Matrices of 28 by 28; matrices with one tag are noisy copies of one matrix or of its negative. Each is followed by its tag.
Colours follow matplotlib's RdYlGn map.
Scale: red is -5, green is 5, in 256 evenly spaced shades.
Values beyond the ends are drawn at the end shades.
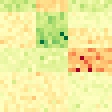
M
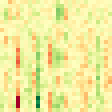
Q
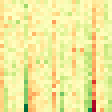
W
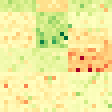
M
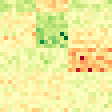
M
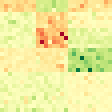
M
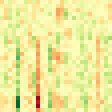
Q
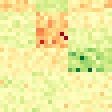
M
